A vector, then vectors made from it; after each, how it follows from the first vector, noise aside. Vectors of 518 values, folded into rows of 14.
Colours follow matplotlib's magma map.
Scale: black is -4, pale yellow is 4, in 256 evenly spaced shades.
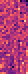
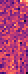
negated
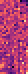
copied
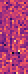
wrapped around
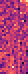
negated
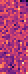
copied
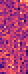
negated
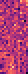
negated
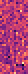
wrapped around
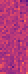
shrunk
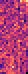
negated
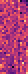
copied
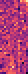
negated
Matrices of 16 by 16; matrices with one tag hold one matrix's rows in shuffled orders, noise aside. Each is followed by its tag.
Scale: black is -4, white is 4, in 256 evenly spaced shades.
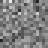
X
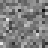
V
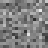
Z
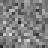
X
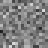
X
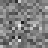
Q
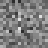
Q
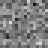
Z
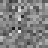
Q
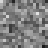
V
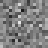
Q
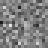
X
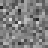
X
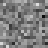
V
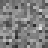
Z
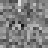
Q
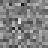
Q
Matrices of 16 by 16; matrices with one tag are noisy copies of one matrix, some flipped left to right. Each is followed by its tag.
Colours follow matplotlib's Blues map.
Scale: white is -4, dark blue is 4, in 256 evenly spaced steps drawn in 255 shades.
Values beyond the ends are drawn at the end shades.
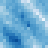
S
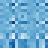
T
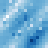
S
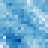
S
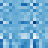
T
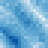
S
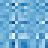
T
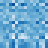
T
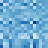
T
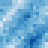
S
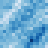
S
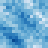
S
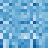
T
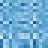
T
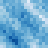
S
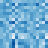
T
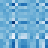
T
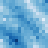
S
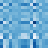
T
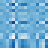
T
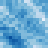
S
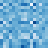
T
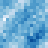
S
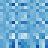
T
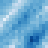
S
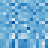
T
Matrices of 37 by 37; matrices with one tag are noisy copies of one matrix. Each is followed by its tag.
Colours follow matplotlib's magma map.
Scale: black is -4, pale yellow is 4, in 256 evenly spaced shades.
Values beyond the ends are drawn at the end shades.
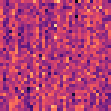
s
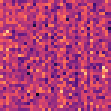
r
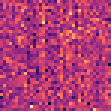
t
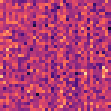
r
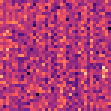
r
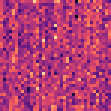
s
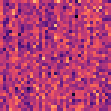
s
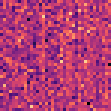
t
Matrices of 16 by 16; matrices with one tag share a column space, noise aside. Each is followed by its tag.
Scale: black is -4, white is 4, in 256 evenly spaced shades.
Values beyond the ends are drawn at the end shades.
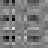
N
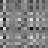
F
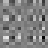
N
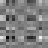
N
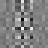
F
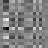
F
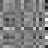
F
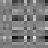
N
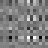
N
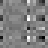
N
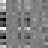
F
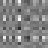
N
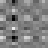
N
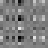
N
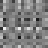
F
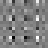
N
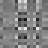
F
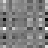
F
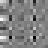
N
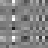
N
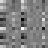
F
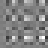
N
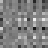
F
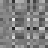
F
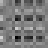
N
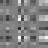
N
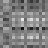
F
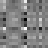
F
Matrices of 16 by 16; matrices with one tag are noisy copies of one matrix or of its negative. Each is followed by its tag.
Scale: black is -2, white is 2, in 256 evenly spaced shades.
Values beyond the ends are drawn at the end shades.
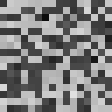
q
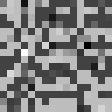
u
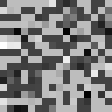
q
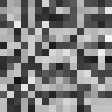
u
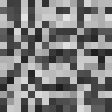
u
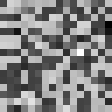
q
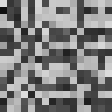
u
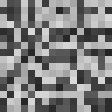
u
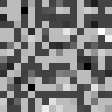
u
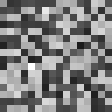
q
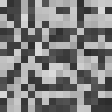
u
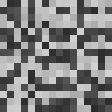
u
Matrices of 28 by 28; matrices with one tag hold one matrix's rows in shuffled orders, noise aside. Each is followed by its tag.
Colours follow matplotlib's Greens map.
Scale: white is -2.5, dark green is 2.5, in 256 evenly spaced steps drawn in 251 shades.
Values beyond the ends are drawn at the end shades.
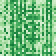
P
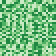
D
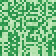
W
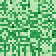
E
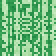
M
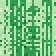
P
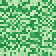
E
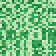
D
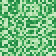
W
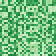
W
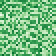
E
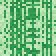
P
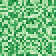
W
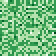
W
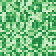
D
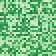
E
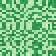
D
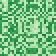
W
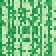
M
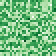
E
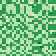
D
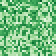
E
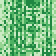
P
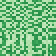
D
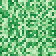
W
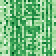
P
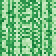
M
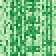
P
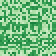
E
